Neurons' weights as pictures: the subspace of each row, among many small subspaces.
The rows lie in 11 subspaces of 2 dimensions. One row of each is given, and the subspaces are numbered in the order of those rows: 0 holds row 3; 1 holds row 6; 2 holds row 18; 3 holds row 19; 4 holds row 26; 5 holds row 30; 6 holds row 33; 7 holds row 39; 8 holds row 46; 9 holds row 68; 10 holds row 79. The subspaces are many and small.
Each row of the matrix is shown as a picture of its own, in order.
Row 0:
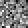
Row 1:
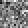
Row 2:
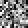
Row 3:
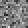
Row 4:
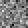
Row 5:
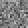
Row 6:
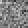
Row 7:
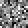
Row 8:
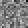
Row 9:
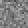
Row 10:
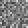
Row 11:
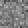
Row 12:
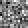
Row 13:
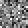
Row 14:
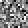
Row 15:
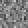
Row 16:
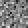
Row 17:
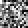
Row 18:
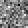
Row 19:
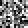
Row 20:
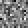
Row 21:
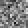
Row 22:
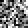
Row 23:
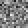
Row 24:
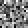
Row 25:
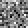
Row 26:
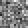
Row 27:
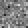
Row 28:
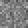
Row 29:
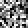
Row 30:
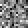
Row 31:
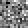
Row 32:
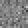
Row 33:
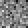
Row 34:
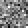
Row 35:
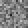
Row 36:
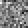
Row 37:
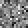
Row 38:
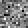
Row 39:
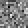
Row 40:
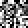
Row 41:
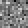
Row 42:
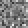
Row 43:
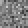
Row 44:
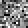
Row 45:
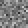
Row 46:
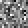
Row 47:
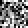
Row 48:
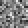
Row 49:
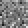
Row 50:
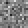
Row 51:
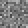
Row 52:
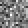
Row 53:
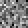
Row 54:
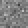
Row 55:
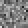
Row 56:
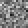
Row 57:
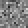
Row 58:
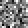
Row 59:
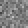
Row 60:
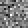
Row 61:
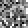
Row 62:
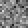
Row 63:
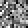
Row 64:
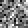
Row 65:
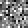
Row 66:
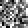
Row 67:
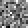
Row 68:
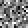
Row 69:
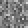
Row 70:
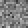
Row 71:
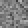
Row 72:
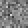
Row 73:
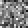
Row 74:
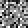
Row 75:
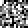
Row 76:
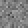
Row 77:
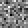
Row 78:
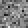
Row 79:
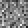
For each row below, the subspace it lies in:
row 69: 3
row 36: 1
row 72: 5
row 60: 5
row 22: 2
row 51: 7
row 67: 6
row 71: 3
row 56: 4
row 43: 8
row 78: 0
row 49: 10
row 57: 7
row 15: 8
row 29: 10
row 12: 4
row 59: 5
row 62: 6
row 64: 2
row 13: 9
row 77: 3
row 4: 6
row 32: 9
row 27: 2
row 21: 7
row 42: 10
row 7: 9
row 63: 5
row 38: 0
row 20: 8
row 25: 10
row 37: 9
